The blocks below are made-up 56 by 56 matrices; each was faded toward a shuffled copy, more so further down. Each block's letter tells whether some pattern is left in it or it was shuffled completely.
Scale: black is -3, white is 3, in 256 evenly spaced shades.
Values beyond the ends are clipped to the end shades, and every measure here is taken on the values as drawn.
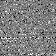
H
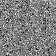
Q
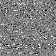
H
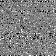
H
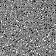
Q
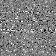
H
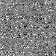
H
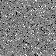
Q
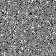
Q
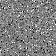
Q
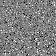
Q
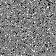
Q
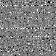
H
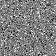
Q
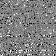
H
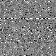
H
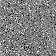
Q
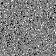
Q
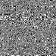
H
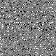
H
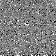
H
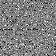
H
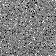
Q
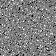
Q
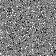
Q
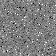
Q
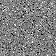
Q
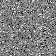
Q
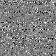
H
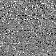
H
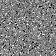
Q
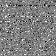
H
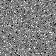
Q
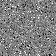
Q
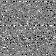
H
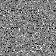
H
